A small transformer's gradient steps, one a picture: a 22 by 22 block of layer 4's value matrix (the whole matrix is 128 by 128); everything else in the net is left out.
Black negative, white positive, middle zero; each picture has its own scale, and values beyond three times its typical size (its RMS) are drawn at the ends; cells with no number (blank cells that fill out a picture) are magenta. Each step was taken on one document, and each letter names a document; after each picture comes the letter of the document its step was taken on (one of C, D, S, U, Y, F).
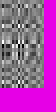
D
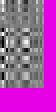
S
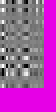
S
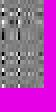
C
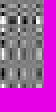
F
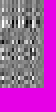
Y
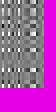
Y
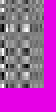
S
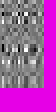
D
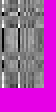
C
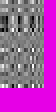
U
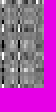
F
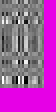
D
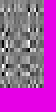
S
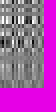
Y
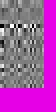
U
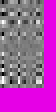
F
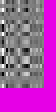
S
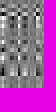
F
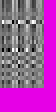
Y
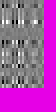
Y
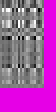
Y
